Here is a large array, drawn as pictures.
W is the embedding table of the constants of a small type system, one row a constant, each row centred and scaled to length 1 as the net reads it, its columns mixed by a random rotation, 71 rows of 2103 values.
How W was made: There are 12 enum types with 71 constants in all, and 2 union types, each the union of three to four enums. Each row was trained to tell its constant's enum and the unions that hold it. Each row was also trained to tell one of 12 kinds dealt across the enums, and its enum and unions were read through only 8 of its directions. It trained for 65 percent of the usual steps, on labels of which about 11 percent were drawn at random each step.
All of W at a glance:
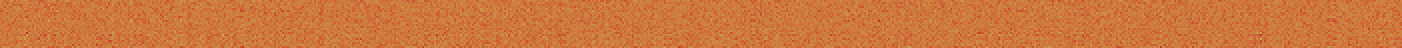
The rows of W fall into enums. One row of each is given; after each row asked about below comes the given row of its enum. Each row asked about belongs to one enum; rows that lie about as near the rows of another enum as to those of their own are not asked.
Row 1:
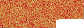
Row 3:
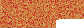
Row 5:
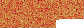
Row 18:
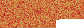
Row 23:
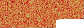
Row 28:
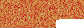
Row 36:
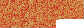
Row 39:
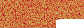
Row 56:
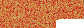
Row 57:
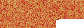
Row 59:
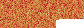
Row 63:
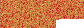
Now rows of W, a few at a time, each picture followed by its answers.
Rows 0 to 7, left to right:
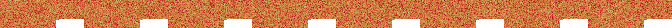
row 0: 39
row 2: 59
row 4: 59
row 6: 56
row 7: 59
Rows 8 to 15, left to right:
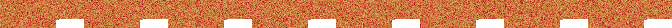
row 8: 18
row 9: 1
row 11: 63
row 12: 57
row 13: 1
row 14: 5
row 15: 28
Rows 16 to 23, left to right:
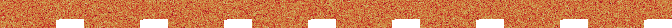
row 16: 39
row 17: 63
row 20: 1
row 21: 3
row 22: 28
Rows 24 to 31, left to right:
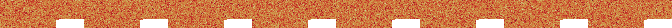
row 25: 5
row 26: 36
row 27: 59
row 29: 23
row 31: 39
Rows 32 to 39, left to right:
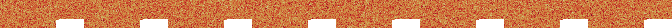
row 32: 56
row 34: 5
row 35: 36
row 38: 3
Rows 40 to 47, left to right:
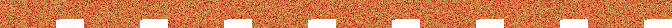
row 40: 18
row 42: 36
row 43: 63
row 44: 5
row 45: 39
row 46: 59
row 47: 1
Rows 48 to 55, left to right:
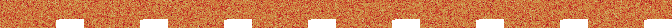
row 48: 18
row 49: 36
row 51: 3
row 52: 3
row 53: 3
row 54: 57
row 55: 23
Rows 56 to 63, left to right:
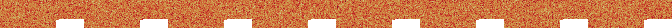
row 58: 39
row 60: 5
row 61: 3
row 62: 56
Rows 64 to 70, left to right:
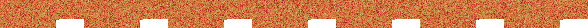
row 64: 28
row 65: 56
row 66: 57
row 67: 59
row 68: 1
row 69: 18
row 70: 5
